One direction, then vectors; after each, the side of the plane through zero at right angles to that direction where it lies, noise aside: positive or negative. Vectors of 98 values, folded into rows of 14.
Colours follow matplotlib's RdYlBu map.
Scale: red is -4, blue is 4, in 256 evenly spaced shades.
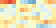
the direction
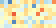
negative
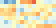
negative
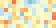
positive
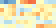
negative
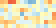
positive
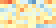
positive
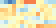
negative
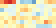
positive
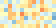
negative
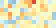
negative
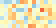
negative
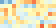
negative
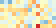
negative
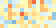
negative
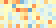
positive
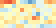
positive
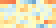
positive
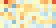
positive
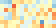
negative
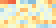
positive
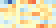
negative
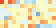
positive
